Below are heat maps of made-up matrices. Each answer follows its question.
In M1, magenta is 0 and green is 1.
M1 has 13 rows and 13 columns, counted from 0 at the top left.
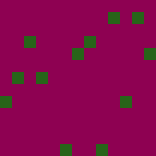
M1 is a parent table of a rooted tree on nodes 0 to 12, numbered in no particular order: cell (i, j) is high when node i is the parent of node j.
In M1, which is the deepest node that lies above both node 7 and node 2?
3
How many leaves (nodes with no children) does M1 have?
7
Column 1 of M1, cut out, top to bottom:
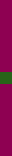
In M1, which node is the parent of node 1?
6
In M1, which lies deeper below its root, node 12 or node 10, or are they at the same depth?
node 10
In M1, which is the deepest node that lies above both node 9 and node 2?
6
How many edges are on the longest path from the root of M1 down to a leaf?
3
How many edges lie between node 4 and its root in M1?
0
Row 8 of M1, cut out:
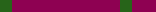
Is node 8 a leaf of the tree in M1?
no
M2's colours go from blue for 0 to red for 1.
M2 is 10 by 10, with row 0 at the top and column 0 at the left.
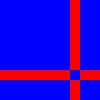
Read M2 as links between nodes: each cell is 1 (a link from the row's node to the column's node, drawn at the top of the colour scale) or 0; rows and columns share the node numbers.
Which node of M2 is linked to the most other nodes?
node 7
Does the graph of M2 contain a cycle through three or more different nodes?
no
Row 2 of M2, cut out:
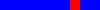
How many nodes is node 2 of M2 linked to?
1
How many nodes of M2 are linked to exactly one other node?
9
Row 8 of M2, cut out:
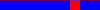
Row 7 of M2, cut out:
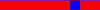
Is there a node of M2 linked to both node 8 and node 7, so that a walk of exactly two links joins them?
no
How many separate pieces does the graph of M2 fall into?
1
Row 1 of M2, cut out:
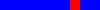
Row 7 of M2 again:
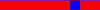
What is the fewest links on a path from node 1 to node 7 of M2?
1
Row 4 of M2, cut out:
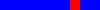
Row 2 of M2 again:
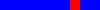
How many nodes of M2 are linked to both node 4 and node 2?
1
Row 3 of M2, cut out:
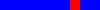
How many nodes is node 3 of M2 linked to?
1
